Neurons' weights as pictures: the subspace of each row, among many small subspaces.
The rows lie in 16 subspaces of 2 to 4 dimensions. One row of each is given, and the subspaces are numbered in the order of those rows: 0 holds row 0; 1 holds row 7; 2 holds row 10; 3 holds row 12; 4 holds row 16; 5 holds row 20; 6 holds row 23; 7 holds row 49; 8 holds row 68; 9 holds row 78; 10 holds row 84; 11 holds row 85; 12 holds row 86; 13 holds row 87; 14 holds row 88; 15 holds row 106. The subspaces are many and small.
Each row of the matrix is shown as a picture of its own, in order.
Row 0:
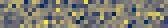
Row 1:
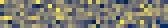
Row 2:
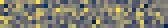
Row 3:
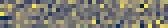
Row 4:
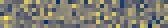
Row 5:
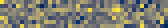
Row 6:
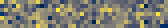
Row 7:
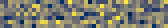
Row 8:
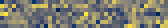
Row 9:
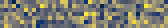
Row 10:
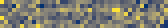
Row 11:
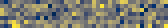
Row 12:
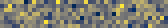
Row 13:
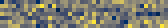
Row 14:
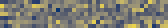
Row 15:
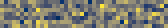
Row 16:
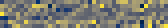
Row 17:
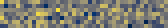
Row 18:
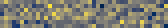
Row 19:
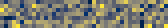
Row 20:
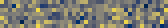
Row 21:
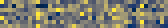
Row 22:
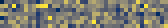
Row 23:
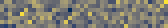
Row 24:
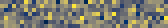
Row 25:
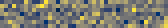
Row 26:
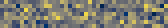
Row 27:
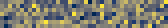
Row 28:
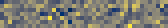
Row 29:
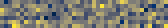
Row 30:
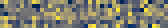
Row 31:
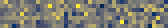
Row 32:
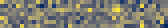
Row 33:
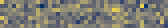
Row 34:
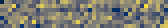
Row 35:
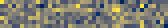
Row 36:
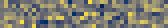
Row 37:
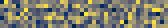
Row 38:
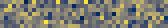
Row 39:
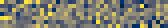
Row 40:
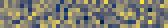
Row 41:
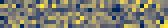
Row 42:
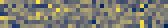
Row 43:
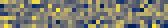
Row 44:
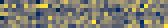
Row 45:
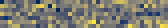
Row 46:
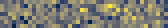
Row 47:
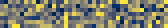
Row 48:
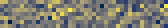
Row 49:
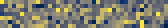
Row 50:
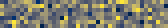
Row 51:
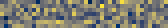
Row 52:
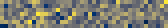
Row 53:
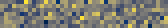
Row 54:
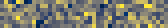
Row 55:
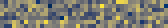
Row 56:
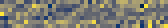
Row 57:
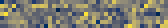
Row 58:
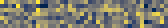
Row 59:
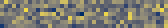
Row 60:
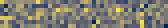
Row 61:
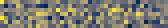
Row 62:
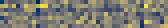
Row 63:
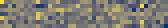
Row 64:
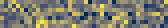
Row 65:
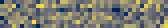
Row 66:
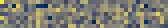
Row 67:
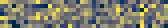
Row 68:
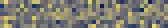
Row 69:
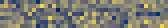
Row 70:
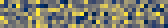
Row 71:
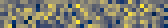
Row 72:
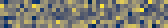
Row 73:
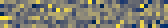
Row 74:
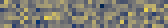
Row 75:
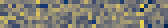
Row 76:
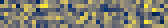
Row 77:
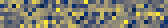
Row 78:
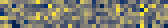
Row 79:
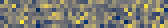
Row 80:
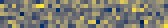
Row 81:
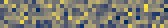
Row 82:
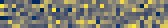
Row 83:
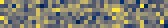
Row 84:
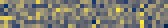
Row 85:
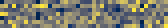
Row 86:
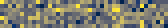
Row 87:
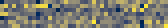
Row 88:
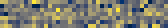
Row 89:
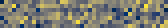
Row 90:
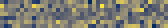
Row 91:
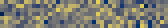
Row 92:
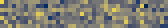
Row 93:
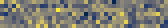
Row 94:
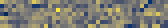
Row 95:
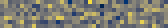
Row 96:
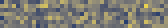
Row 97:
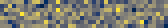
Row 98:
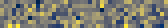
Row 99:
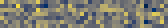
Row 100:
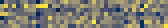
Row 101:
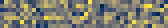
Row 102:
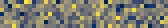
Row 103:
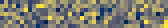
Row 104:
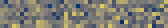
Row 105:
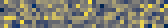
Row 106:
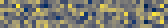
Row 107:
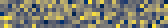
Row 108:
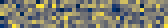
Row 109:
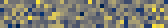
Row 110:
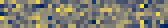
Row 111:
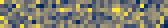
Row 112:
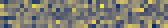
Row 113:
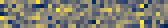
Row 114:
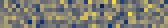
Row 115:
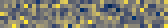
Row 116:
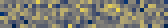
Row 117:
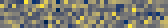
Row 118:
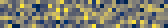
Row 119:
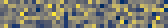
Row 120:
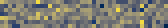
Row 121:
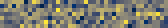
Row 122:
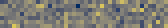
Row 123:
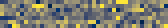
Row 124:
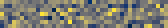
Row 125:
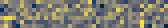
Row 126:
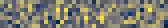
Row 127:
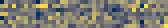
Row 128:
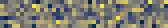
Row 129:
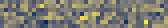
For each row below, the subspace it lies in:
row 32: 5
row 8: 14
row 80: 7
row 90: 8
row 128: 0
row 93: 14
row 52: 6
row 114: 14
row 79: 5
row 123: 7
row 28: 6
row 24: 3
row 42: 13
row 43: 8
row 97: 4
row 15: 13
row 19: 10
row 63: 11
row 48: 6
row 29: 9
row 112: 8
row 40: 7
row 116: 11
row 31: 12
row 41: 5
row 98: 11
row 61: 6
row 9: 3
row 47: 5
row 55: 7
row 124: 6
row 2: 10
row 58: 15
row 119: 5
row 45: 1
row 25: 4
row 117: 0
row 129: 7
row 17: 6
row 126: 7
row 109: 11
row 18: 15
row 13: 1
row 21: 11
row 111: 2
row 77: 0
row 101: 10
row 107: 0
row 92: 11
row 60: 10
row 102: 4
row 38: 3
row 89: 2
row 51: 3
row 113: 4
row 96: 13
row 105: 10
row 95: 1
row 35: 12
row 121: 0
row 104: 12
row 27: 0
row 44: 13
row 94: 14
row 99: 15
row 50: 7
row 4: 3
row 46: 11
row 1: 1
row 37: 6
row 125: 10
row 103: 7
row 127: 11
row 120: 13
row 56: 4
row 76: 15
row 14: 8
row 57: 14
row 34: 2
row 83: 12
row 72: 8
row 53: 4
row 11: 9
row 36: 1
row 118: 7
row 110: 4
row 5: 5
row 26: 15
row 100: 13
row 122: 12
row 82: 3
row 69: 1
